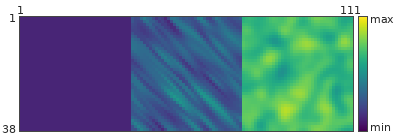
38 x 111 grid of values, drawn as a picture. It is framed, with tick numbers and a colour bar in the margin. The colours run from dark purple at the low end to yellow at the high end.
The table splits into one row of 3 panels. Panel 1,1: very low, flat. Panel 1,2: low, slanting down to the right. Panel 1,3: high, blotchy.
